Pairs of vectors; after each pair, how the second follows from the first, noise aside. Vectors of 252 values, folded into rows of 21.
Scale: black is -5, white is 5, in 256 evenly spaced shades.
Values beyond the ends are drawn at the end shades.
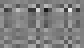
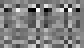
scaled up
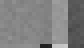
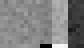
scaled up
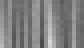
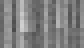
wrapped around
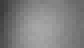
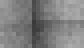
wrapped around
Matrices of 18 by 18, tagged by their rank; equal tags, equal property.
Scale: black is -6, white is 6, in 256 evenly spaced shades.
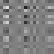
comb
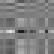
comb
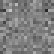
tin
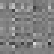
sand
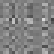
sand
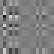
comb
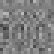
tin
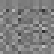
tin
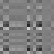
comb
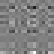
sand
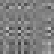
sand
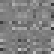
tin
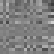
sand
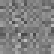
tin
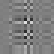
comb
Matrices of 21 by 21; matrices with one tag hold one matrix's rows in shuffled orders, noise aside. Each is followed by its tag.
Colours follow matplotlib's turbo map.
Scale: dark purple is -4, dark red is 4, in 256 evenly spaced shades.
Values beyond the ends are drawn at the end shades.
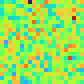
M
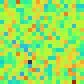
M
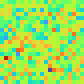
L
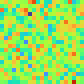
M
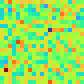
L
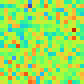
M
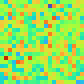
L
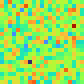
M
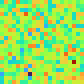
M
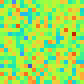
M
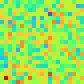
L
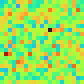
L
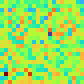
L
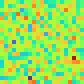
M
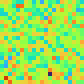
L
